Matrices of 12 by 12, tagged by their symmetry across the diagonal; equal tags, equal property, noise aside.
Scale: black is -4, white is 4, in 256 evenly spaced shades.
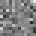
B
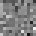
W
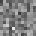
B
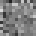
W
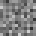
W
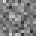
B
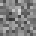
W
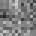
W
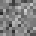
B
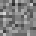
W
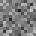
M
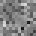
M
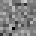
B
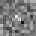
M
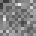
M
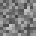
M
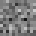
B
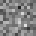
B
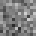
W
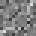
M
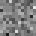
W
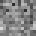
B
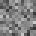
M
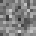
B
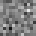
W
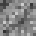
M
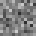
B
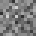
M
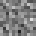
W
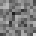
M
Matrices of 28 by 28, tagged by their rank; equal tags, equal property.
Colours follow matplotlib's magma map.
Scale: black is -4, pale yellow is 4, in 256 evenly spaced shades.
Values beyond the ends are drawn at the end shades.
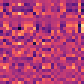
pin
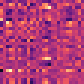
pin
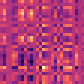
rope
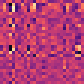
pin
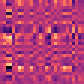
rope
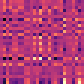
rope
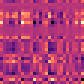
rope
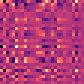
rope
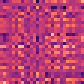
pin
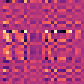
rope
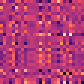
pin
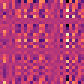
rope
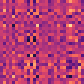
pin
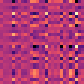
rope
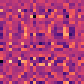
pin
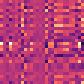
pin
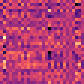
pin
